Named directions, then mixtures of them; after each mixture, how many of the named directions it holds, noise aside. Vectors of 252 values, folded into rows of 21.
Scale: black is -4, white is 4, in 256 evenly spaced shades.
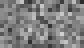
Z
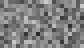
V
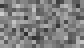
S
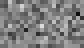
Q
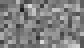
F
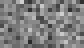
one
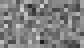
one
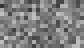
two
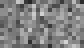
two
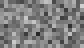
one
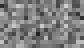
two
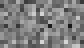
three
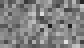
three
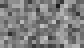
three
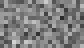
one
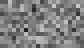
two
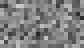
two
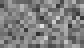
three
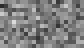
one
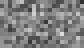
three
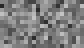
three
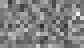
one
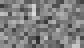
three
